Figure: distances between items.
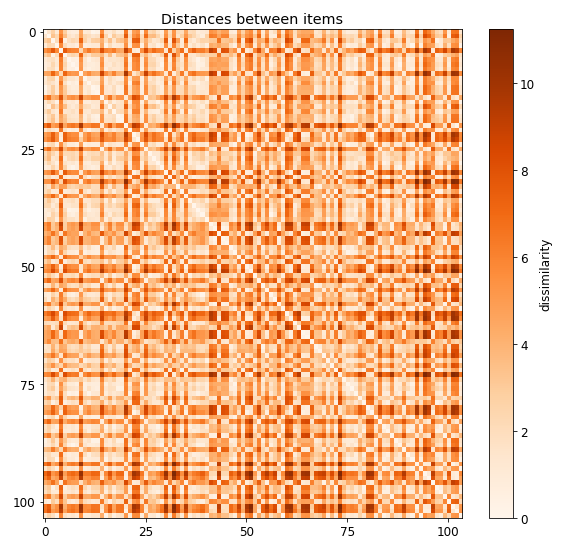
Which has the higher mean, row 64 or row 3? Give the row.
64
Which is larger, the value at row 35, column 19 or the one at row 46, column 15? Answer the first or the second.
the first
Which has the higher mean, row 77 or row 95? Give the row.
95
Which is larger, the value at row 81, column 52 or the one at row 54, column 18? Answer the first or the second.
the first
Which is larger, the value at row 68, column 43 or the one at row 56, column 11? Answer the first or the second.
the first
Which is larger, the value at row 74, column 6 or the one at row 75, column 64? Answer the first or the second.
the second
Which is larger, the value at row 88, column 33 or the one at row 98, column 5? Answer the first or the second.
the first
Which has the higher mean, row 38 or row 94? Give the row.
94
